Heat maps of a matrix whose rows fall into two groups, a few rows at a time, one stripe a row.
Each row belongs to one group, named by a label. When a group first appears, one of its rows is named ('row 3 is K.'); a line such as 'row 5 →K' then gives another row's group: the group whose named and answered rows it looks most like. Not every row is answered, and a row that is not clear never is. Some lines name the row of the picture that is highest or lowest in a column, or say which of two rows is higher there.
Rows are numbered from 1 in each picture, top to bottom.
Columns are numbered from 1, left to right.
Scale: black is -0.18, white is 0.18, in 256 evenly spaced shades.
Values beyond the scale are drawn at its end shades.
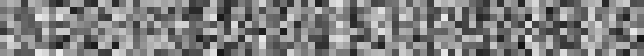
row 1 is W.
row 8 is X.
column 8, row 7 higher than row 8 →No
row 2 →X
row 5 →X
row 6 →W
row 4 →W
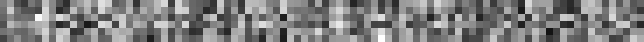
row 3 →X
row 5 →X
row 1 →W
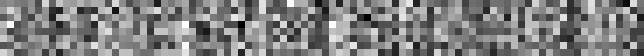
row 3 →X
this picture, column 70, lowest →2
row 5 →W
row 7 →X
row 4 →W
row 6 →W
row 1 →X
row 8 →W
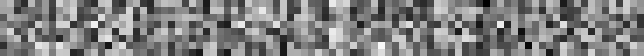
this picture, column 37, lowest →7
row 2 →W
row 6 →W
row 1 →W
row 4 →X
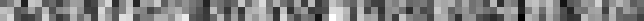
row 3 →W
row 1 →W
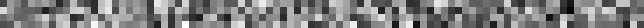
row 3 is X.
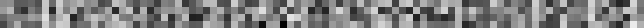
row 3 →X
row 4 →X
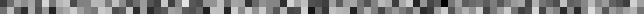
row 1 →X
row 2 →W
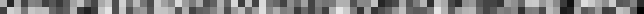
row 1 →W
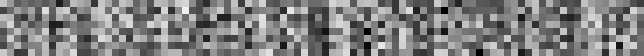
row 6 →W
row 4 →W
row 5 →X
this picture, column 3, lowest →8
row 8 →W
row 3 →W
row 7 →X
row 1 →W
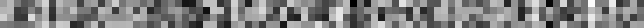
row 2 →W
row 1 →X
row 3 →W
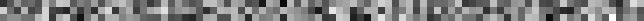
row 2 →W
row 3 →X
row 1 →X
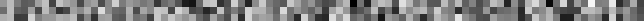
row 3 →W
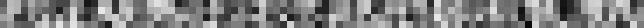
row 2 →W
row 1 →W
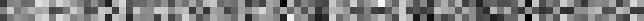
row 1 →X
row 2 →W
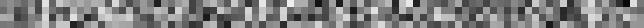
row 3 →W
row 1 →X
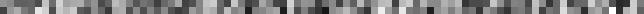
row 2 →X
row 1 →X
